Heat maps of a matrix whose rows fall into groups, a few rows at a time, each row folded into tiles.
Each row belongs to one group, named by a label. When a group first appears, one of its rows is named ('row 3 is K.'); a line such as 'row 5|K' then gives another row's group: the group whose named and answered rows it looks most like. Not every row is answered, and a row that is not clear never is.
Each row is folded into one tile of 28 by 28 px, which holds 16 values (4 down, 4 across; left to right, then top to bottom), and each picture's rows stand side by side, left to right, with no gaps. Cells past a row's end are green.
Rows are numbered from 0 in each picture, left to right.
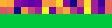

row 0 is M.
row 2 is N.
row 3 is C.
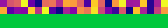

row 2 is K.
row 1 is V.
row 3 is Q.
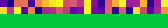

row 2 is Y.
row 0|V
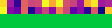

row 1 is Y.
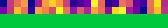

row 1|K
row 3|Q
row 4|Q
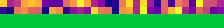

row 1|M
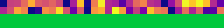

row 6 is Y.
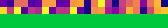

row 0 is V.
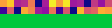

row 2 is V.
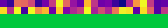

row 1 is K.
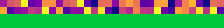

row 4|K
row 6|K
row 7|V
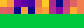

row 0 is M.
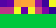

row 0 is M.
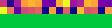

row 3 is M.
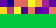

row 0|V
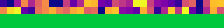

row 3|M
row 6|V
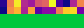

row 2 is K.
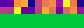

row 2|Q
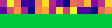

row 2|V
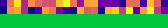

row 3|M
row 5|Q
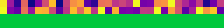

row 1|K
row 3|V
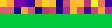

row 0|M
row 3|Q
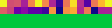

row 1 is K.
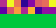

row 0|Q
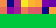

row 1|M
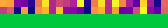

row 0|M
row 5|C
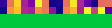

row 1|Q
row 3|V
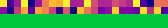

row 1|K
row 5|V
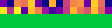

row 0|V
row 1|N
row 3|Q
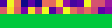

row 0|Q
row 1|V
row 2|N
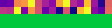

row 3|C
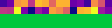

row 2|M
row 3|Q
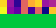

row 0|C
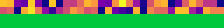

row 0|M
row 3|M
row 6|K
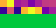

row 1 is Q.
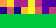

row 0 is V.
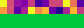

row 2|Q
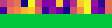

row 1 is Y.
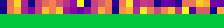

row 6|V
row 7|M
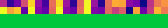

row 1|C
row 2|C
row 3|C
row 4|M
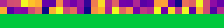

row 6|V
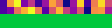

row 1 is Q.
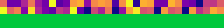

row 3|K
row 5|M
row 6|M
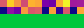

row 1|M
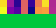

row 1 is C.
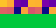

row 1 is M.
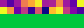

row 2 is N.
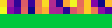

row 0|C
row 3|N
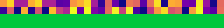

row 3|C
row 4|V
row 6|M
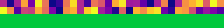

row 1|Q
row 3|Q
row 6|K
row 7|Y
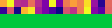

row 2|K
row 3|C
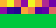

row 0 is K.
